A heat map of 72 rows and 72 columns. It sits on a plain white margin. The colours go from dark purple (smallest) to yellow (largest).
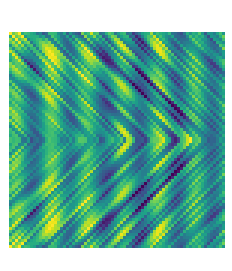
Stripes: upright, repeating 6 times. Seam: none. Histogram: bell-shaped. Mirror symmetry: top to bottom.
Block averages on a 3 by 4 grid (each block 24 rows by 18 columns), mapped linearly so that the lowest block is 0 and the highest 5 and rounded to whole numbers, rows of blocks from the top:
5 2 2 1 / 3 1 2 0 / 5 2 2 1
